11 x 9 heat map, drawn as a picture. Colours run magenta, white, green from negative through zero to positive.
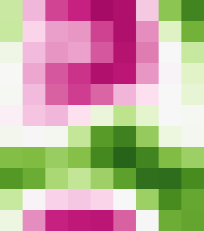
On average the colour sits 50% of the way up the scale. The top middle is the ninth with the lowest average. The top middle is the calmest part. No lone cell stands out from its neighbours.
